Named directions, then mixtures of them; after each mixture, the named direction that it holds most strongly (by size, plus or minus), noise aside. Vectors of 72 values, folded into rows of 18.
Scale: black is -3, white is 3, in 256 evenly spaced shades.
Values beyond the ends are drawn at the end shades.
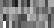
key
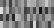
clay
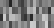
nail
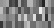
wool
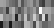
wool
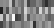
clay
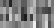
nail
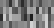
nail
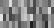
nail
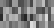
nail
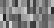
nail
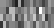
wool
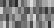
clay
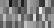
wool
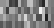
wool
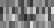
nail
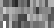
key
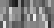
key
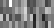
nail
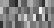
wool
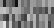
key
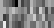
key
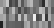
wool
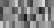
wool
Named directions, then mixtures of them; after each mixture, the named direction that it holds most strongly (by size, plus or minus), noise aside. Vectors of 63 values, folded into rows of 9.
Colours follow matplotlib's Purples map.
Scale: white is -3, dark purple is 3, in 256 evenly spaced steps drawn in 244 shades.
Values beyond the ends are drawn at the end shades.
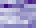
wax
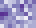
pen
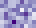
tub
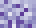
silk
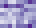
wax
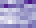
wax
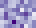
tub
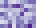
silk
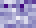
wax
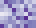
pen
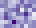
tub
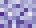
silk
